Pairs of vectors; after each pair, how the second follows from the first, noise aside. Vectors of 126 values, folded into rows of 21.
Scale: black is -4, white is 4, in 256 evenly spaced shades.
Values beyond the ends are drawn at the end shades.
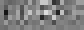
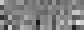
wrapped around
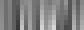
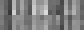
wrapped around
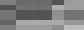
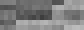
copied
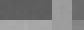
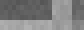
copied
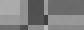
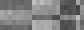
wrapped around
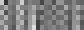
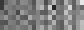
wrapped around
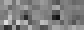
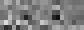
copied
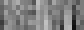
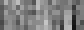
copied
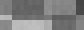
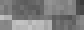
copied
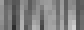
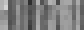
wrapped around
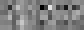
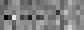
wrapped around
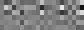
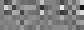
copied
